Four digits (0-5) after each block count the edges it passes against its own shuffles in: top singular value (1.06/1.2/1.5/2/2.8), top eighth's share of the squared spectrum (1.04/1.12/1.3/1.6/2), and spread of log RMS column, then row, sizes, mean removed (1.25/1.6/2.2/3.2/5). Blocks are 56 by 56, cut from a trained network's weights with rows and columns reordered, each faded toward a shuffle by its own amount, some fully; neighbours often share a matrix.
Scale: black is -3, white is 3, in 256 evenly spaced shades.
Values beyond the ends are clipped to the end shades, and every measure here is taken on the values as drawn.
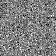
0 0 0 0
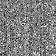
2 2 0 1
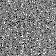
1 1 0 0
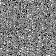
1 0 0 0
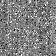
2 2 0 0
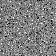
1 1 0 0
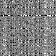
4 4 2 3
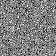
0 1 0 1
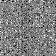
1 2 0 1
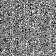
2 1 0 0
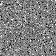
0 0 0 0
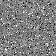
0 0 0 0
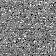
1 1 0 0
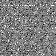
2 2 0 0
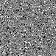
0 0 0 0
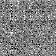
2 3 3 0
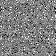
0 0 0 0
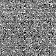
2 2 1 0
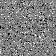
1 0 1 0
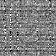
3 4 3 1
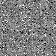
1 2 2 0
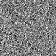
2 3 1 0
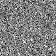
0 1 0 0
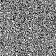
2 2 0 0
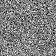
0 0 0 0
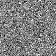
1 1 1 0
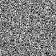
2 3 1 0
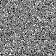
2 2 0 0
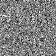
2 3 0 1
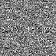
3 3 1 2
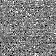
2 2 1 0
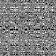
4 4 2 2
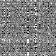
3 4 3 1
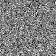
1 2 0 0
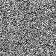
0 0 0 0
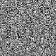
3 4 2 1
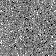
1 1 0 0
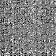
3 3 0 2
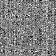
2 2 0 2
